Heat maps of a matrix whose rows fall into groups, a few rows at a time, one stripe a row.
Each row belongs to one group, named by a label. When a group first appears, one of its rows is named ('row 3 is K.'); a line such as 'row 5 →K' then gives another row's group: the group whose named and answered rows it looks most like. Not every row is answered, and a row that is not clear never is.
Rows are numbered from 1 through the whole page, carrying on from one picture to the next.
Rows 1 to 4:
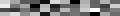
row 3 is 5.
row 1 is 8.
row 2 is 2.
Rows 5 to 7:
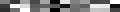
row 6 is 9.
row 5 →2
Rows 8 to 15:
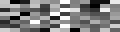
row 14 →2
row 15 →8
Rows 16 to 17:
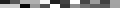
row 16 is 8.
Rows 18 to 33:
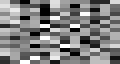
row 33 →9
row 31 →8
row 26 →2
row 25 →8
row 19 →8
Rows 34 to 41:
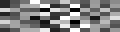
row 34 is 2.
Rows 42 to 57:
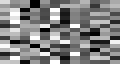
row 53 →2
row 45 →9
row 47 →9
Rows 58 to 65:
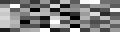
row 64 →8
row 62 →8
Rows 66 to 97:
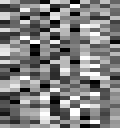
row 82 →5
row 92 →5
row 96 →5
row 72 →5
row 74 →5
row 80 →5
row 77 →2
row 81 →8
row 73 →8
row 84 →5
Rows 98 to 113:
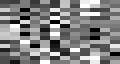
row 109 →2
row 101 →5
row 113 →5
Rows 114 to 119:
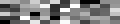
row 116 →2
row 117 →2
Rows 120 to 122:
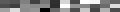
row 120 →5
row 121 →2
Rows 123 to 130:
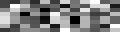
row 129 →2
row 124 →9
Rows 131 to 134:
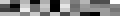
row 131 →2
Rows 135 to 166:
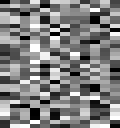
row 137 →5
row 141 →2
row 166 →9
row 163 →2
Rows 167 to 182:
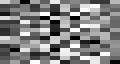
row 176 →8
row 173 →5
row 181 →5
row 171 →8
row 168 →5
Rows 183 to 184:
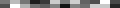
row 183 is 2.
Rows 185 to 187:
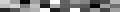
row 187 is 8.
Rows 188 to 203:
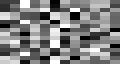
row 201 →9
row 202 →8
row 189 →9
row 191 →8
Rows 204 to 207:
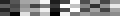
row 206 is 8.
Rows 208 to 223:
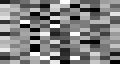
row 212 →8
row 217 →2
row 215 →2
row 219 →2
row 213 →9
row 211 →2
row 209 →8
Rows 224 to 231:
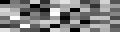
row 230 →9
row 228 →9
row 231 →8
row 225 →2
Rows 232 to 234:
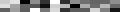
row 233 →8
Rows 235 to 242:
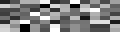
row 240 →9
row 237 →5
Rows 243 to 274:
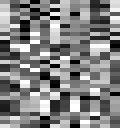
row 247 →2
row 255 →9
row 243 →2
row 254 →9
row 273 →5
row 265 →5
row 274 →8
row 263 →9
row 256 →5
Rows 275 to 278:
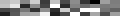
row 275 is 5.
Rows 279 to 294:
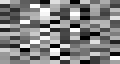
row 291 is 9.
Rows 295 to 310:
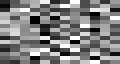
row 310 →5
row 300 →2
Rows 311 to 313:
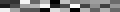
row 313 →8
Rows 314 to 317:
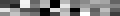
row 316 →8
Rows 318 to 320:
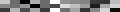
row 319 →2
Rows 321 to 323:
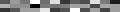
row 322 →2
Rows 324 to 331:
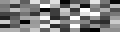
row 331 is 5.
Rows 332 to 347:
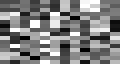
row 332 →5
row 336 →8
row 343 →9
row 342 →5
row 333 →5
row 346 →2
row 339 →9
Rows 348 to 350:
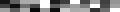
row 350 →2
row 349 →5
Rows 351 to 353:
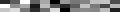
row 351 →9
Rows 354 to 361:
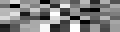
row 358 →8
